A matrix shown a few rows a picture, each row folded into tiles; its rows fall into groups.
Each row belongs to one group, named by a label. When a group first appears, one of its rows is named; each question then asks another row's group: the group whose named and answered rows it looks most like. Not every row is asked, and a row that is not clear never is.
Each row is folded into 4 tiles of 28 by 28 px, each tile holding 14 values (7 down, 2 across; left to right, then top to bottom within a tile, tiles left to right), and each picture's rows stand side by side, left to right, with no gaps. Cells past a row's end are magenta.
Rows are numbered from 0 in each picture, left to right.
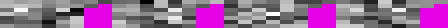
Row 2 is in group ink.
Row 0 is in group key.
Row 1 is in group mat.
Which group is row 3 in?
mat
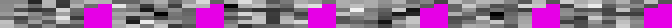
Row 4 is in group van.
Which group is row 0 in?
mat
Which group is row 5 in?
key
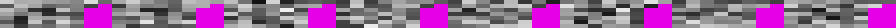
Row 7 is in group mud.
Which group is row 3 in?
ink
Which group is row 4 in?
ink
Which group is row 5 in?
mat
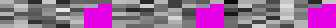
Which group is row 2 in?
ink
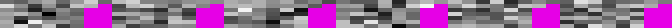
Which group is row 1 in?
key
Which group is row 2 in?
key
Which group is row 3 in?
mat
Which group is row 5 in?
ink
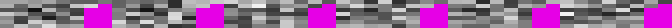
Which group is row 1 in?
mat
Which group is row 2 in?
key
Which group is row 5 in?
van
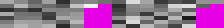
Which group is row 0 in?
van
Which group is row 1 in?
ink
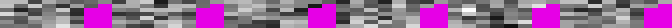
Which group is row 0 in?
mud
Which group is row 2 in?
key
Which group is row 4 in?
mat
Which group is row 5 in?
mud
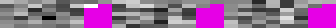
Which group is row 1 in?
key
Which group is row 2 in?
mat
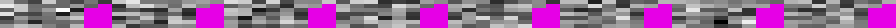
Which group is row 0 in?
van
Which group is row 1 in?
key
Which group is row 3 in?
ink
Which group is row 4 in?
ink
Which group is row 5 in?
mud
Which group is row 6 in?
key
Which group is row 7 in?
mud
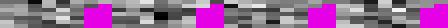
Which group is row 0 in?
mat
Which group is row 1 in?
key
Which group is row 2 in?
key
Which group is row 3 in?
mat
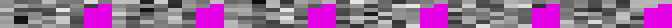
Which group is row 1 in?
mud
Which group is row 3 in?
ink
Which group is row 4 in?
ink
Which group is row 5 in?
mat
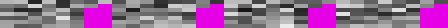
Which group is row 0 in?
mud
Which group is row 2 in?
mud
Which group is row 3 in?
van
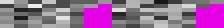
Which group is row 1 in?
ink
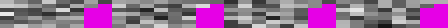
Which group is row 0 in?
van
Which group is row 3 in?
mat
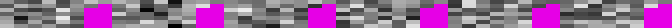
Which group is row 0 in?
mat
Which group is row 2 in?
mat
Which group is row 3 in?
ink
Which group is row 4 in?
ink
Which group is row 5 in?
ink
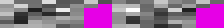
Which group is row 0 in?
van
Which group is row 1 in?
mat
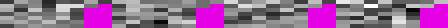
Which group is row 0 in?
ink
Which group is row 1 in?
key
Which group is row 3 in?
mud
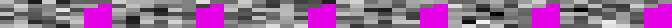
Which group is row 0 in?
van
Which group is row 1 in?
key
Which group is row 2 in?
ink
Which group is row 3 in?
key
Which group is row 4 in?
mat
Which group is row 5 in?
mud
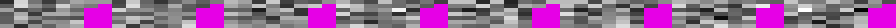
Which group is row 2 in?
mud
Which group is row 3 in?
van
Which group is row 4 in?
mud
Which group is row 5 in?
mud
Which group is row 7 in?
van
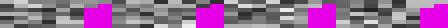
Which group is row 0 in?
key
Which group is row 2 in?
van
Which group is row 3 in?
mat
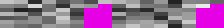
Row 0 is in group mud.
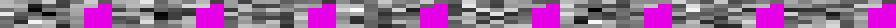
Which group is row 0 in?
van
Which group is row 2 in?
van
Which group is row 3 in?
mat
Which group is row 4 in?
ink
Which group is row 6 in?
van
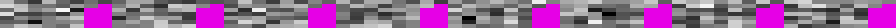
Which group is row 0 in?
van
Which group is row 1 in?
ink
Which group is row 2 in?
ink
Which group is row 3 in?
van
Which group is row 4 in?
mat
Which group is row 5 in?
key
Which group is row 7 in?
key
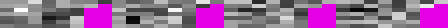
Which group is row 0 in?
key
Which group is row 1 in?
mat
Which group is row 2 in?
mud
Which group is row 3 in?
mud
